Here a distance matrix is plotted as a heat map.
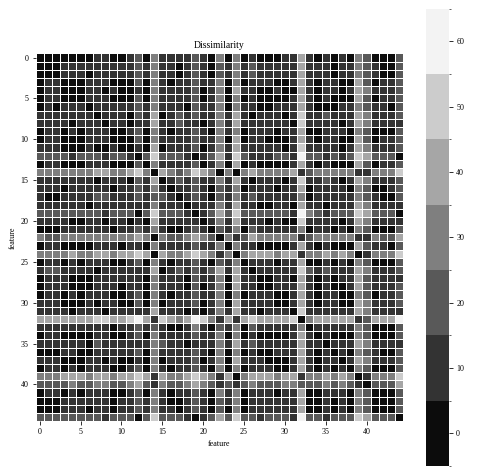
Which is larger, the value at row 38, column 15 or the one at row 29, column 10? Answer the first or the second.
the first
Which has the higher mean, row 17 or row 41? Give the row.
17
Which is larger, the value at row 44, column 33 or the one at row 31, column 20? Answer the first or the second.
the first
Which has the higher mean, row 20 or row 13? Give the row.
20
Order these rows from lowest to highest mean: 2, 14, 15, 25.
25, 2, 15, 14
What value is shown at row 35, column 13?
10
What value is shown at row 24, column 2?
30
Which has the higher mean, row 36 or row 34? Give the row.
36
